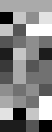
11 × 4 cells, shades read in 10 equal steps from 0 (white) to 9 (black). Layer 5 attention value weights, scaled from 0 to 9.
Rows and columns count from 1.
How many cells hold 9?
3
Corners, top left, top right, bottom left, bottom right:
3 3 8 9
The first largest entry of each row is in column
1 1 2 1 1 1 1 4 3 2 4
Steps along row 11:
same down up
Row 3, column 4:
0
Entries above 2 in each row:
4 2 1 4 3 4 4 4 3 1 4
